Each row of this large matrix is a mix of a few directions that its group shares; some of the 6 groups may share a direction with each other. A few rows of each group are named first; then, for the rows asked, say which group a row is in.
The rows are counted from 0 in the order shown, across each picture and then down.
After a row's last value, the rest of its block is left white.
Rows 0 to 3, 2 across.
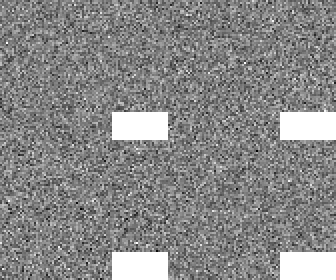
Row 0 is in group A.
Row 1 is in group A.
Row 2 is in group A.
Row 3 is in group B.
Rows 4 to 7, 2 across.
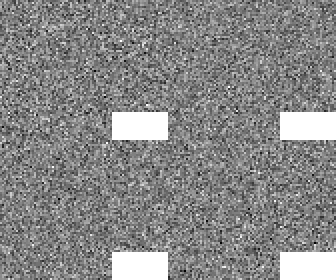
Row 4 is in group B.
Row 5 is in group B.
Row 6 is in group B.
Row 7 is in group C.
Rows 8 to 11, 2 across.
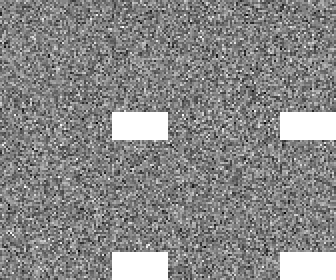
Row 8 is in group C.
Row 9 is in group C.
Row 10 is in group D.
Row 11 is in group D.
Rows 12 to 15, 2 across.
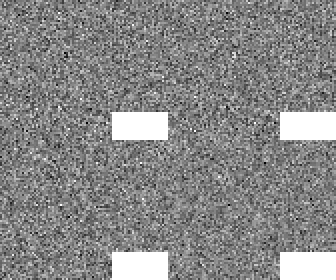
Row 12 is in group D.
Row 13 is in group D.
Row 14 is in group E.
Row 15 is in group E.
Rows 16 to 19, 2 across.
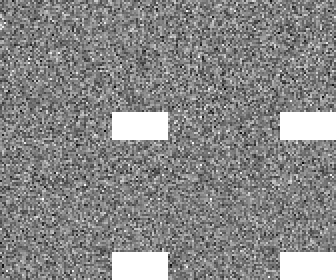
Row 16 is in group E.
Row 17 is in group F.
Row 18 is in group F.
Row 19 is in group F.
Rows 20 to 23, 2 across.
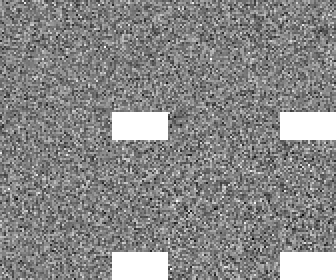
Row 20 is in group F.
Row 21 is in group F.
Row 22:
F
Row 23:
A
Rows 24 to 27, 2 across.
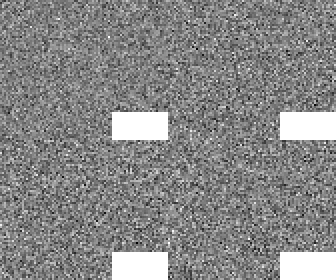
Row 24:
B
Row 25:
A
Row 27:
D
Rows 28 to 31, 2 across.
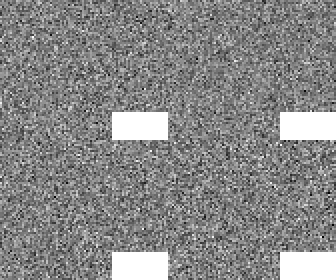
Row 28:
C
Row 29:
E
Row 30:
C
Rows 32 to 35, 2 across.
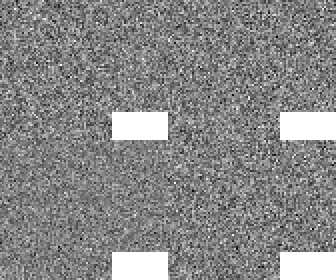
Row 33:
A
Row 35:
A
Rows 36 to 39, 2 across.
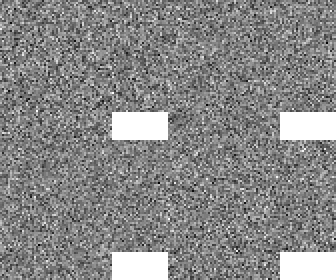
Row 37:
F
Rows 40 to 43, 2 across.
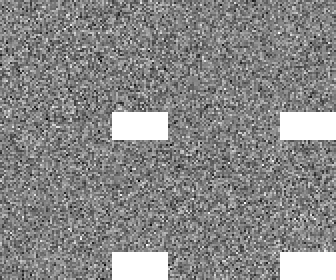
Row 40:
A
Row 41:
F
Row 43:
A
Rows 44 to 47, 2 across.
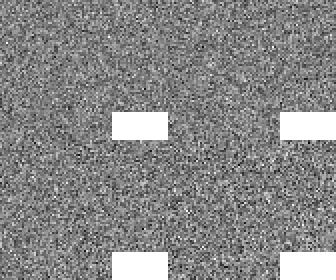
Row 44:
A
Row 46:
C
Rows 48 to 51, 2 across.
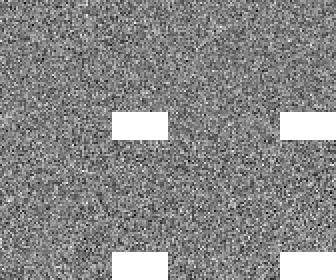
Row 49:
B
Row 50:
A
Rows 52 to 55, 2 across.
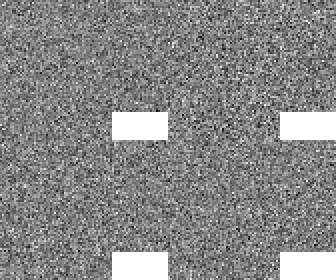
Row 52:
A
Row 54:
D
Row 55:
A
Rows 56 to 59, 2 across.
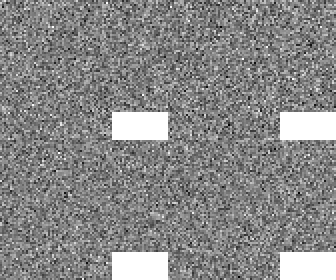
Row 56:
B
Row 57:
B
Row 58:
D
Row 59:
C
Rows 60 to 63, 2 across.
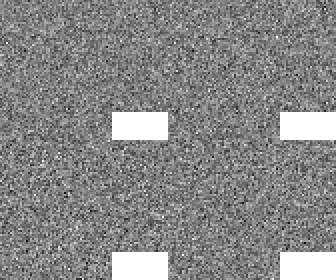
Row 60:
B
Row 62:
D
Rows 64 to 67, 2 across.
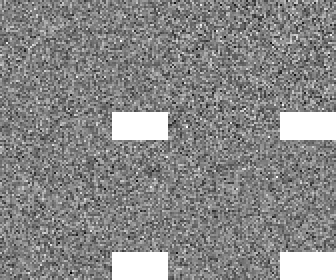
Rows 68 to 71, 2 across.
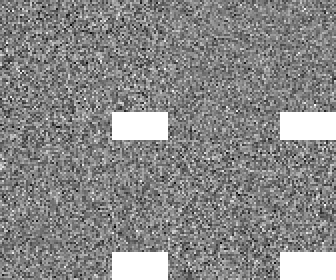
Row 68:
A
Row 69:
D
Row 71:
D
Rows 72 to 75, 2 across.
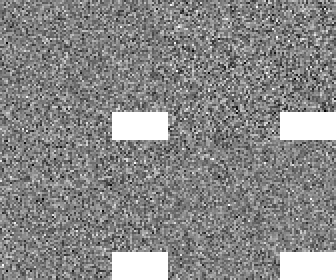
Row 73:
A
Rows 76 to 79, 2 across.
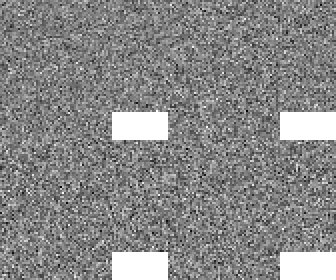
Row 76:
A
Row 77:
D
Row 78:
E
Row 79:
F
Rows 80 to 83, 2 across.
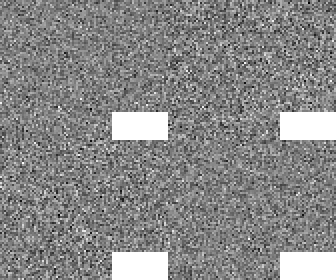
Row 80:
D
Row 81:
A
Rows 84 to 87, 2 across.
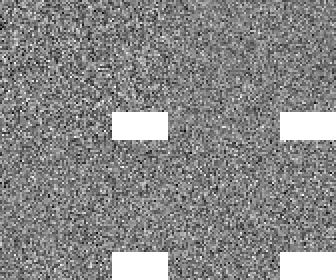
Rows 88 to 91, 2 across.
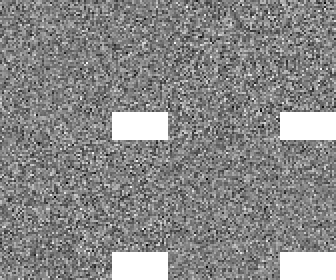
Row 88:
B
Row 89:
B
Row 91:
D
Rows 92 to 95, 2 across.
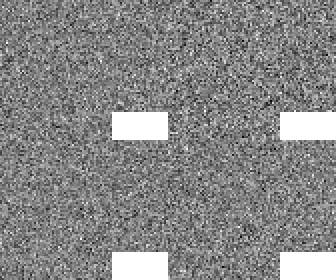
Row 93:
E
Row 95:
C
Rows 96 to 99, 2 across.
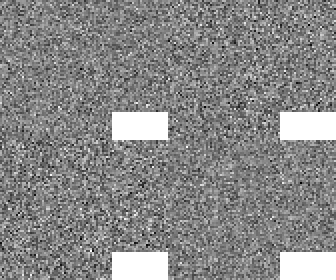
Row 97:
D
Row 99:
B
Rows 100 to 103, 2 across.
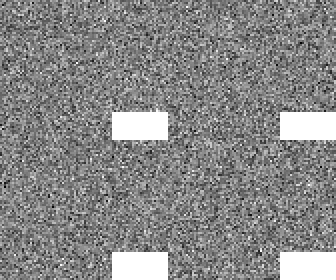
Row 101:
B
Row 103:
B
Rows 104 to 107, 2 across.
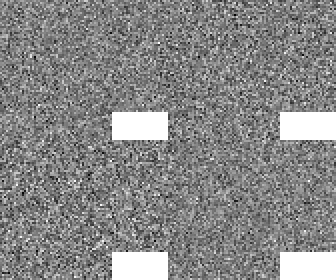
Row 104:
F
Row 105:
F
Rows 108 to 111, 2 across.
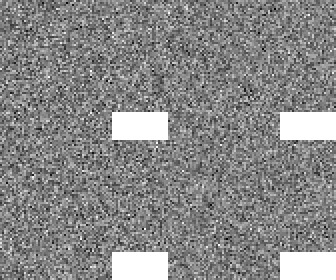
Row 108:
B
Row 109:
C
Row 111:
F
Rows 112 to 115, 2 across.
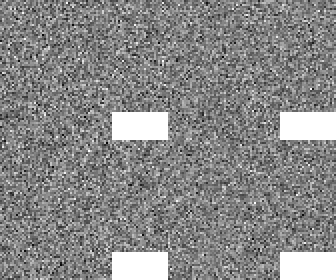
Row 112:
F
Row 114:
B
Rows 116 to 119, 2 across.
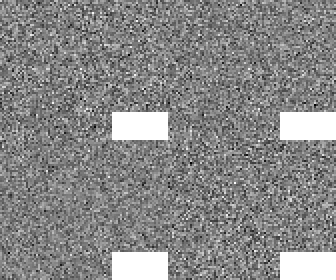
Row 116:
C
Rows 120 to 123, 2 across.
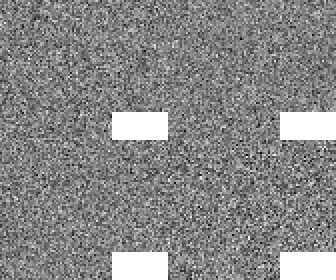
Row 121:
C
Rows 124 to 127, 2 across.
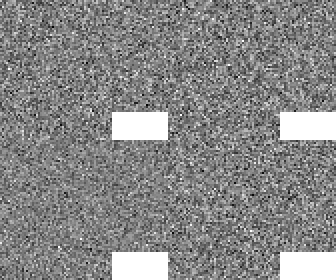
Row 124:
B
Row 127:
C
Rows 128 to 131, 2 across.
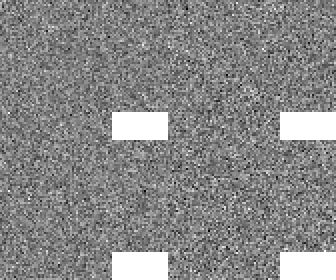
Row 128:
B
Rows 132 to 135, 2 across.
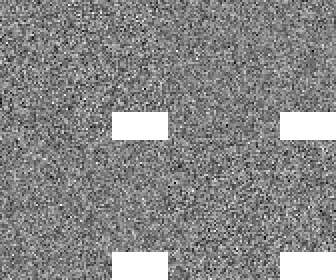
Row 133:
E
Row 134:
E
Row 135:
B
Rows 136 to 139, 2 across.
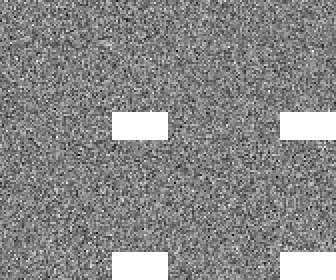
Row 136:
F
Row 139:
A
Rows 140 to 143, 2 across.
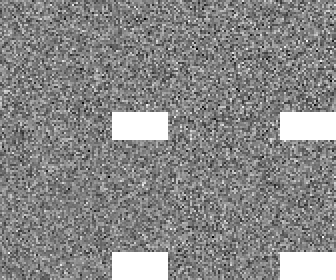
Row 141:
A
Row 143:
F
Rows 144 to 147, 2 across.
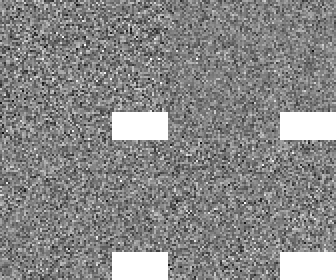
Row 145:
E
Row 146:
B
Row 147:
A
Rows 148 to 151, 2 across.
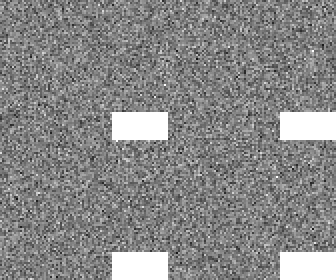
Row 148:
F
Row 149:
E
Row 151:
B
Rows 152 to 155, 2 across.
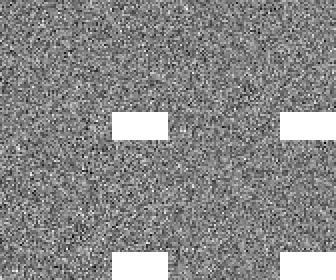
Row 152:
D
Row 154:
C
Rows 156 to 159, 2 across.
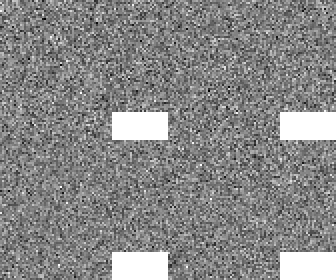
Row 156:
E
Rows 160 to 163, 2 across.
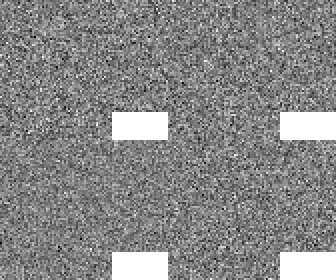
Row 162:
D
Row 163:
A
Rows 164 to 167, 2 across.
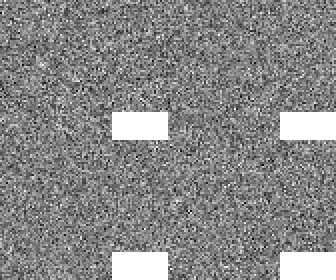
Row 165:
C
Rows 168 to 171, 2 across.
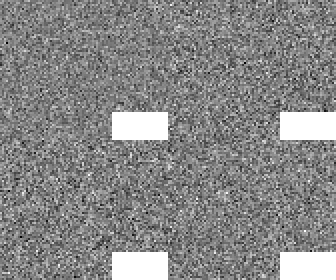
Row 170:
E
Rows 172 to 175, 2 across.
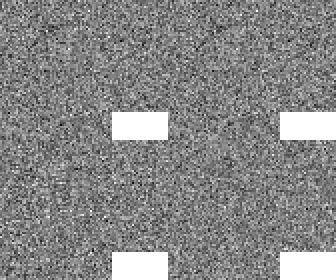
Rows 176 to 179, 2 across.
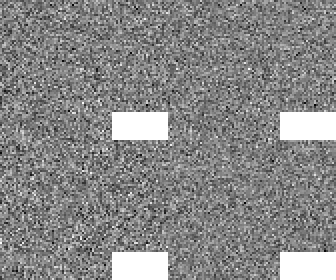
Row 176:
D
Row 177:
D
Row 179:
A
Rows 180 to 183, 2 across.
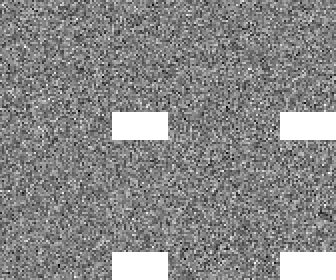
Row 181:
B
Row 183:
D
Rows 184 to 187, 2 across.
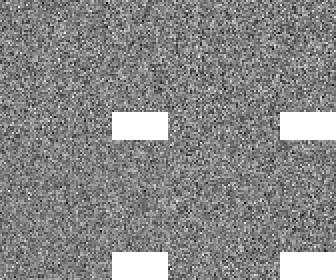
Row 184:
B
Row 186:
E
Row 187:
A
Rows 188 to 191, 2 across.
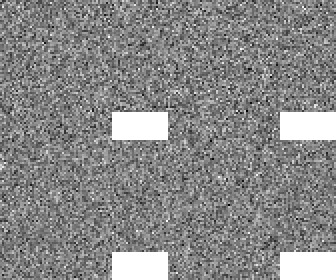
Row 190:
E
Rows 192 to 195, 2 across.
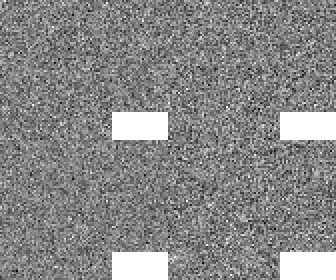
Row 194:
C
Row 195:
F
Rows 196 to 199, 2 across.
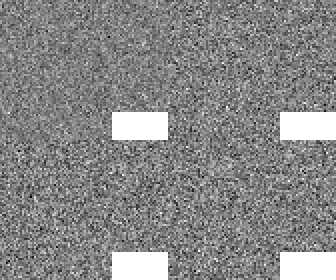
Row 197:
B
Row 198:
F
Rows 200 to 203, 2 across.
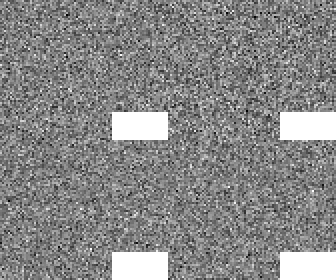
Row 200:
A
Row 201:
D
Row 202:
A
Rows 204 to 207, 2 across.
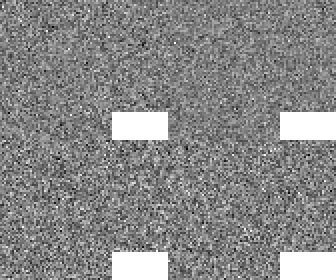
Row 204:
B
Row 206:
B
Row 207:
C
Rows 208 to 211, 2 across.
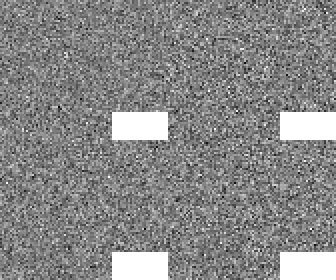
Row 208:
D
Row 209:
D
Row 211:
C
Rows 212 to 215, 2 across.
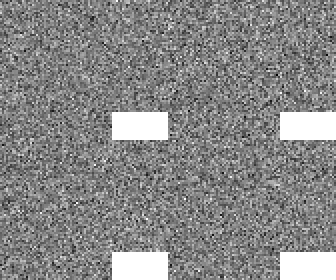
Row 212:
F
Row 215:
F
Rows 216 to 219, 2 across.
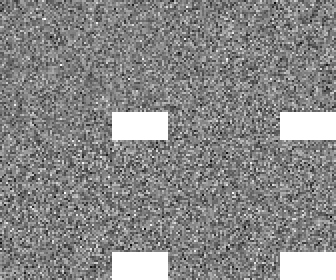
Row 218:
D
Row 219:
D
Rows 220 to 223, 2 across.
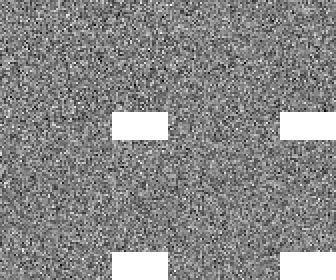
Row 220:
A
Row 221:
A
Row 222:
C
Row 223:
F
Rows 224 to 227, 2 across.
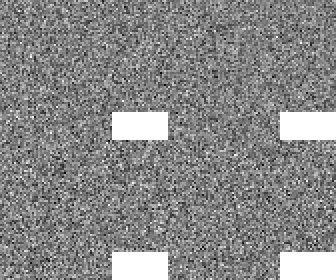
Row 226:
B
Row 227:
A
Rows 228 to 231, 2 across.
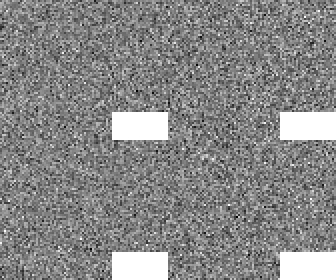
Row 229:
C
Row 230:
D
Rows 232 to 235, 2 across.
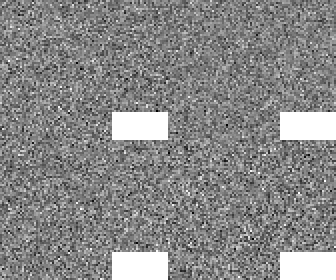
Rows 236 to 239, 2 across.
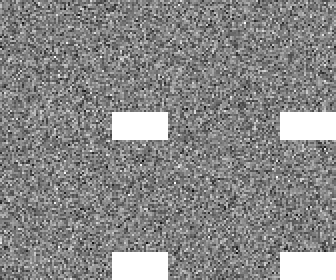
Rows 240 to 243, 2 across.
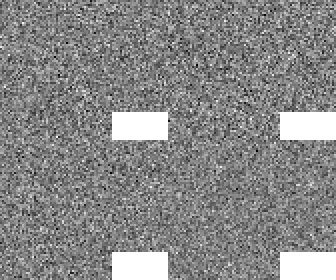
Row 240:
C
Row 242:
F
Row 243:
B
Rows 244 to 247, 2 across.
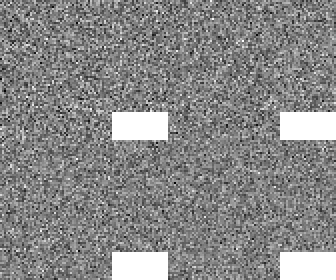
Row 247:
B
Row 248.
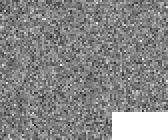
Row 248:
E
